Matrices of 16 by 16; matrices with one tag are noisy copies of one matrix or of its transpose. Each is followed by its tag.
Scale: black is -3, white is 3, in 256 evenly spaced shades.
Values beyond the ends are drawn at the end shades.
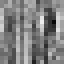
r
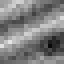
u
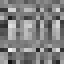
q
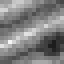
u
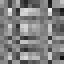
q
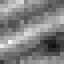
u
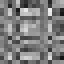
q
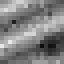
u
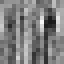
r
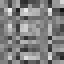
q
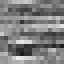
r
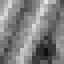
u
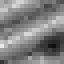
u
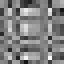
q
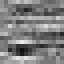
r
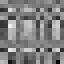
q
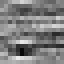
r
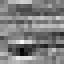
r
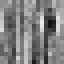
r
